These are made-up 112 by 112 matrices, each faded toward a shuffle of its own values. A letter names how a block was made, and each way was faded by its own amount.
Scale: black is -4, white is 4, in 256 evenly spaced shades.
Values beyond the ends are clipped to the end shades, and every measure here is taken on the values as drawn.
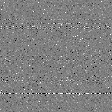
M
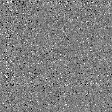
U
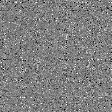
U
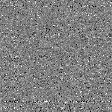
U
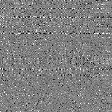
M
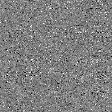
U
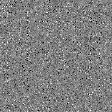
U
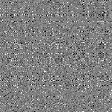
M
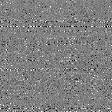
M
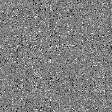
U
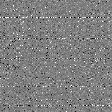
M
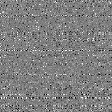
M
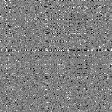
M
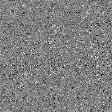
U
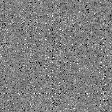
U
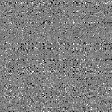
M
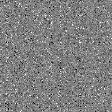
U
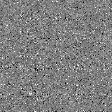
U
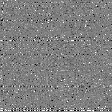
M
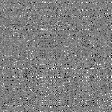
M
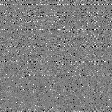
M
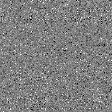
U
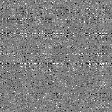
M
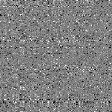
M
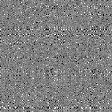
M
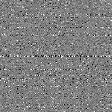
M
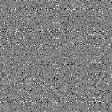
M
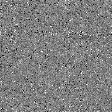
U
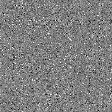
U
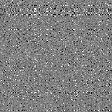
M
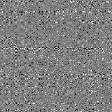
M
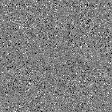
U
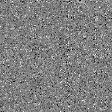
U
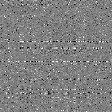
M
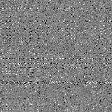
M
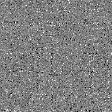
U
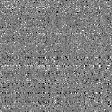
M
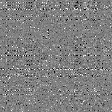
M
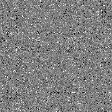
U
